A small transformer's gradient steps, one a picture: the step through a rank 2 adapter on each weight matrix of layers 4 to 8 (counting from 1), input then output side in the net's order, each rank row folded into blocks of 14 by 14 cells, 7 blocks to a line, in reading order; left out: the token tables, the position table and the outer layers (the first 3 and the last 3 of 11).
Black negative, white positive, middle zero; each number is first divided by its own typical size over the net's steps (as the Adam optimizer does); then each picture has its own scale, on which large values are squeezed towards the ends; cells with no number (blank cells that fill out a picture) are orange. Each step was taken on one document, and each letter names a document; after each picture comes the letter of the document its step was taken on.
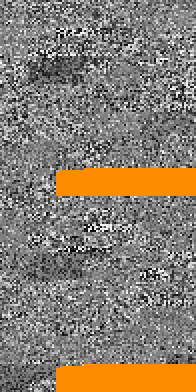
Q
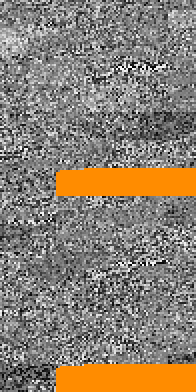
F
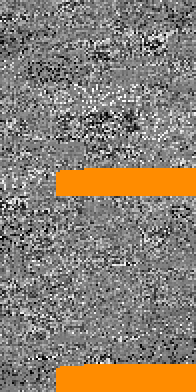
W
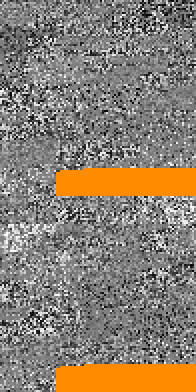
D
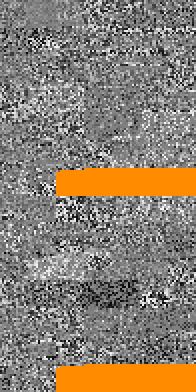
D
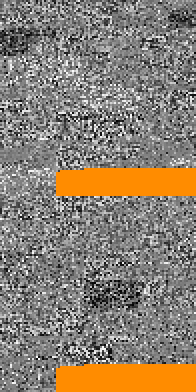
W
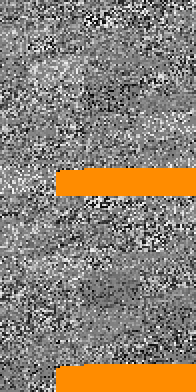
D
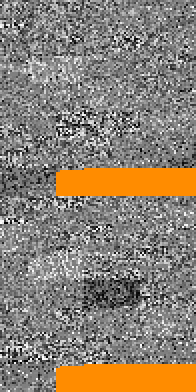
W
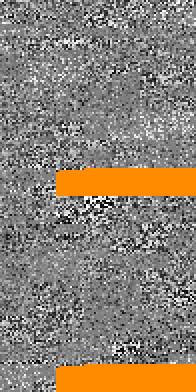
D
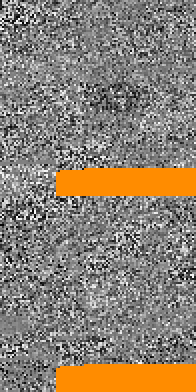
F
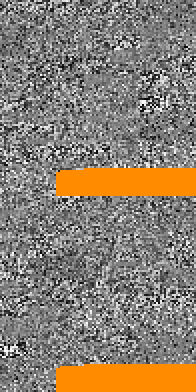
F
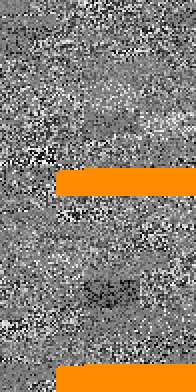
D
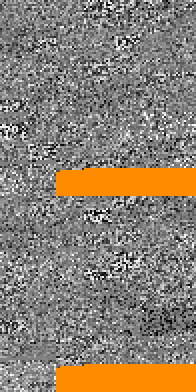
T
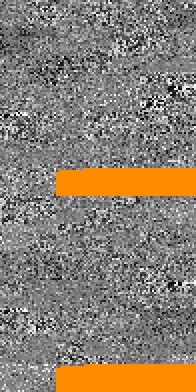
T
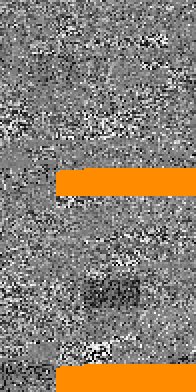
W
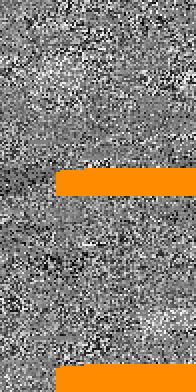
Q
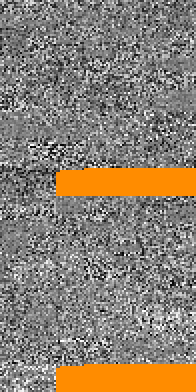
T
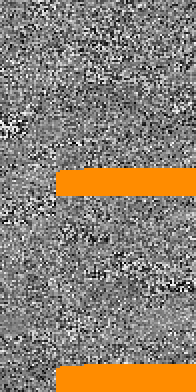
T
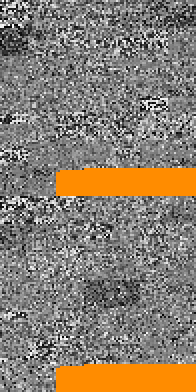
W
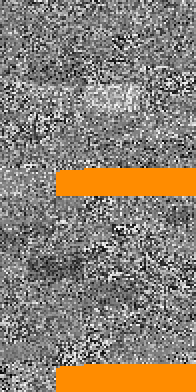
Q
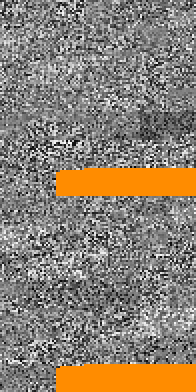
F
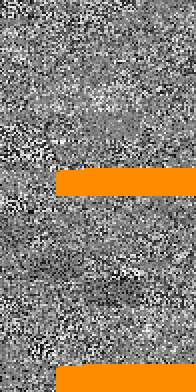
F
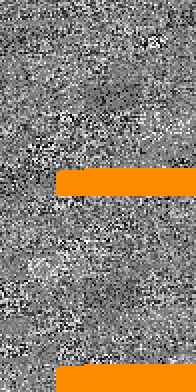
W
